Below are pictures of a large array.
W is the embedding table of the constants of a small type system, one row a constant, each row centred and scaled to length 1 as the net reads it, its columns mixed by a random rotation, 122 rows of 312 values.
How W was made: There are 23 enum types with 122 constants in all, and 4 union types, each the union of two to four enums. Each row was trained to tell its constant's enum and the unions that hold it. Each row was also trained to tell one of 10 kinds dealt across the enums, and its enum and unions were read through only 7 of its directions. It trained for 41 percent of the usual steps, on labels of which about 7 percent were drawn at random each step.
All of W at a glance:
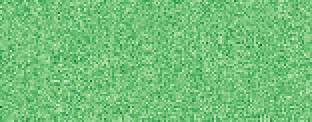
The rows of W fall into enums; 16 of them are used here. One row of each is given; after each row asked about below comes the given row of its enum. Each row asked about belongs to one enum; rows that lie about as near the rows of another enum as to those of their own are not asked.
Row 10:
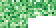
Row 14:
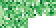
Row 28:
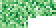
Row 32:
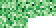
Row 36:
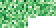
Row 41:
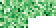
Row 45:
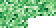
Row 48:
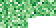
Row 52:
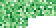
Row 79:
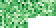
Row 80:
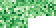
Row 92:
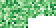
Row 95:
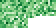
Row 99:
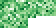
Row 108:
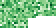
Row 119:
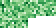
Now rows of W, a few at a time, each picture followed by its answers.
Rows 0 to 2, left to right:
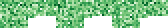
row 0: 14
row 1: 119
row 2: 48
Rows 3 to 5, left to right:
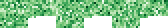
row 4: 108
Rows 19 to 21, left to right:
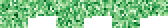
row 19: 119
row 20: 80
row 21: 36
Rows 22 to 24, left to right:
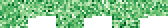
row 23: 99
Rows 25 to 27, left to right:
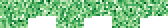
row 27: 80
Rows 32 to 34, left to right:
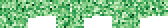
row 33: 108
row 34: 95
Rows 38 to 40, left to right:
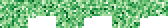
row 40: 79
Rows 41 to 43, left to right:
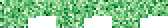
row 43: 14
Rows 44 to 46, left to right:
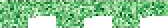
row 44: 41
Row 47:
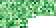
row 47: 95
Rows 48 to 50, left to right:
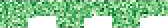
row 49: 108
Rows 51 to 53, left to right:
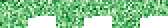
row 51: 45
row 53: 14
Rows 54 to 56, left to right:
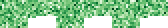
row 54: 79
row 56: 10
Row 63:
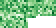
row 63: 10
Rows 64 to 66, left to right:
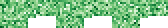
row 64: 14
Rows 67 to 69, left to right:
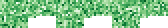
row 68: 36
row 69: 80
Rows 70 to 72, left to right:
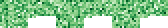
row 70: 48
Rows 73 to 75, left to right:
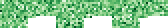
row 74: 79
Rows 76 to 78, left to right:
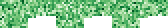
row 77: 36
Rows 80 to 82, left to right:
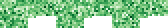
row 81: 80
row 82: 95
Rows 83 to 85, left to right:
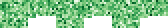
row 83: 14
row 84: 10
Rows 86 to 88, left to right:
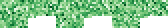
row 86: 80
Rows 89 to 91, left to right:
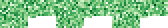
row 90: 48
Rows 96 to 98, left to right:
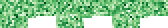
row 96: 119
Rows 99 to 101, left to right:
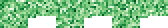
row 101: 108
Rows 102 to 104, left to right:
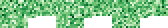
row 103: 119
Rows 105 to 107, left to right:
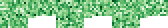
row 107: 45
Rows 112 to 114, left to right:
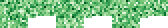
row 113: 41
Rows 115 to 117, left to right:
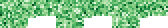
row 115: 48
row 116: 36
